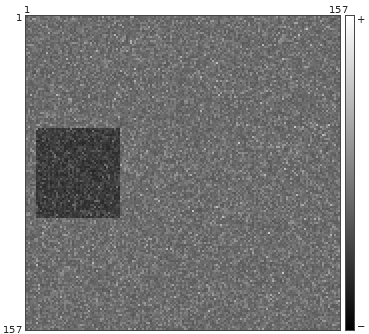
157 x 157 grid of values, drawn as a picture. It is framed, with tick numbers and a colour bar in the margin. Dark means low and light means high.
Ninth with the lowest average: middle left. Odd patch: lower, in the middle left. Average level on the scale: 40%.
